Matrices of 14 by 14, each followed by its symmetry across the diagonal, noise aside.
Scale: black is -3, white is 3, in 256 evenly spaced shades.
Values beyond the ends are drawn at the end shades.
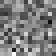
neither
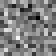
antisymmetric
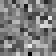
neither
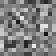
antisymmetric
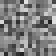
antisymmetric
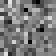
neither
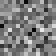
symmetric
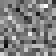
antisymmetric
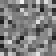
antisymmetric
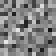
symmetric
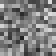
neither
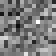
neither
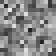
symmetric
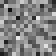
symmetric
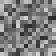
symmetric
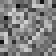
symmetric
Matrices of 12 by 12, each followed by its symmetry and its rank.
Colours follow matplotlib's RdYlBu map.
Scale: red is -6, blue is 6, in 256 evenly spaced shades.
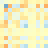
symmetric, rank two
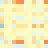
neither, rank two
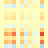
neither, rank one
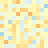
neither, full rank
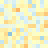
neither, full rank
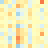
neither, rank two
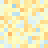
neither, full rank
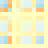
symmetric, rank one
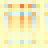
neither, rank one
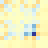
symmetric, rank two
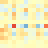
neither, rank two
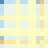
symmetric, rank one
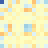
symmetric, rank two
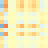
neither, rank one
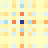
symmetric, rank one
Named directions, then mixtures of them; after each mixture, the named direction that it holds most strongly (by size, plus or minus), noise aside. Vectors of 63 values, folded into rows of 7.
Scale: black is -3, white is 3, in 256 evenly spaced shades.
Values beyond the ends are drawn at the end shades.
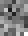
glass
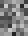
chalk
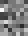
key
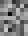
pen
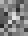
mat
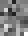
glass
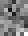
glass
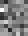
key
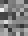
key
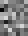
key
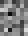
pen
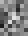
mat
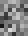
chalk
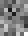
glass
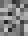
pen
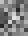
mat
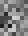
mat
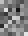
mat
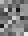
mat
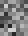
chalk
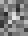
mat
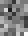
glass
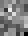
glass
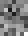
glass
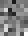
glass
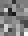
glass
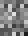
chalk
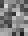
chalk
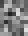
pen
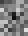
mat
